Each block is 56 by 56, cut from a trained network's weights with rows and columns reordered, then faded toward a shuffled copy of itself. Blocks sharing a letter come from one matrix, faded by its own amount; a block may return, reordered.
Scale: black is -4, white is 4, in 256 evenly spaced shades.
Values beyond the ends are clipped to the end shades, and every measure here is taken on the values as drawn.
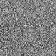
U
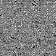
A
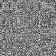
U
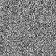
U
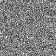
U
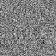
U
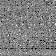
A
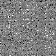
A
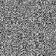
U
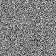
U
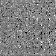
A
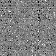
A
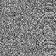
U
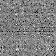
A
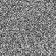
U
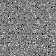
A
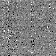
A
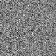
U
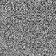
U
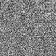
U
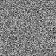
U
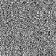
U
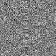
U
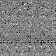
A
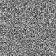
U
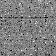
A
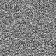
U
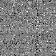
A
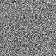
U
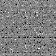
A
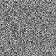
U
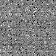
A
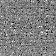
A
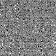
A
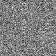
U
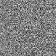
U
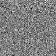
U
